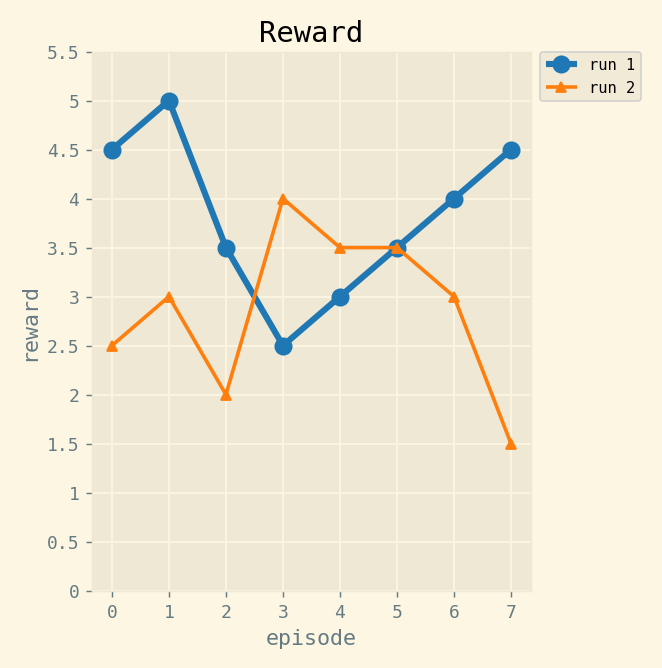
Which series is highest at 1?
run 1
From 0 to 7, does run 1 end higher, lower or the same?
the same
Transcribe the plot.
Title: Reward
x-axis: episode, ticks 0 1 2 3 4 5 6 7
y-axis: reward, ticks 0 0.5 1 1.5 2 2.5 3 3.5 4 4.5 5 5.5
Legend: run 1, run 2
Values:
run 1: 4.5 5 3.5 2.5 3 3.5 4 4.5
run 2: 2.5 3 2 4 3.5 3.5 3 1.5
